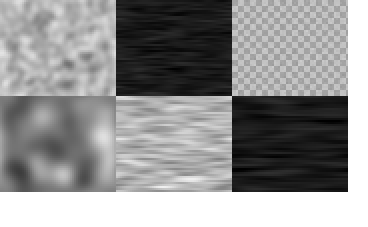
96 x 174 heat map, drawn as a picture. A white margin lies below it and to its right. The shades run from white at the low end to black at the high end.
The table splits into 2 rows of 3 panels. Panel 1,1: low, blotchy. Panel 1,2: very high, streaked across, faint in contrast. Panel 1,3: low, checkered. Panel 2,1: middling, smooth, strong in contrast. Panel 2,2: low, streaked across. Panel 2,3: very high, streaked across, faint in contrast.
